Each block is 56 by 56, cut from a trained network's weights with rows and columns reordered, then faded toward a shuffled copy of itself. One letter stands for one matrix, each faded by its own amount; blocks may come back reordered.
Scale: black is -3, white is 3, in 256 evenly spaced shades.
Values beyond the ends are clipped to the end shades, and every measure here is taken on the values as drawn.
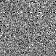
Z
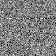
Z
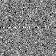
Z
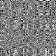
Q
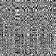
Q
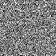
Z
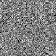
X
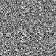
X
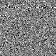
Z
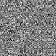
X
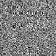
X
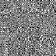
Q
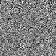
X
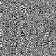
Q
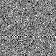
Z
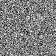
Z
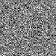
X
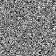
X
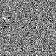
X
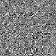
Q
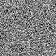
Z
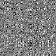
Q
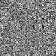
X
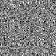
X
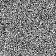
Z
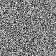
Z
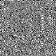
Q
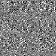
Q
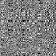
Q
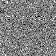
Z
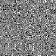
Q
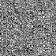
X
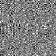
Q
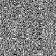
X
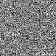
X
